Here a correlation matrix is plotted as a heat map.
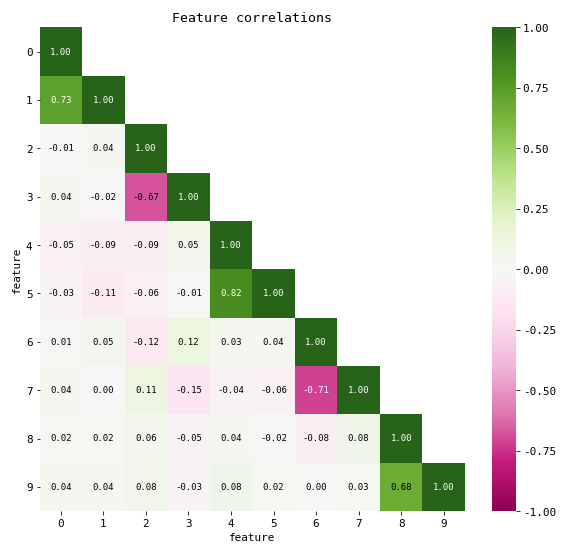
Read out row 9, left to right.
0.04 0.04 0.08 -0.03 0.08 0.02 0.00 0.03 0.68 1.00
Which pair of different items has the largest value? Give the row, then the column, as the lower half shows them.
5, 4
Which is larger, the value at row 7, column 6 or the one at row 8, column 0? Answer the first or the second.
the second
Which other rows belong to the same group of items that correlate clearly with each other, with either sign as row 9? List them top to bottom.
8
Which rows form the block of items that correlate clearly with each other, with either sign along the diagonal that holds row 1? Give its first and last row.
0 to 1
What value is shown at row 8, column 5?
-0.02
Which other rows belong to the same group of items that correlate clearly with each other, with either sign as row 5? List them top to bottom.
4
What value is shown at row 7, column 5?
-0.06
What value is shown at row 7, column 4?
-0.04
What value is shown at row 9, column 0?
0.04
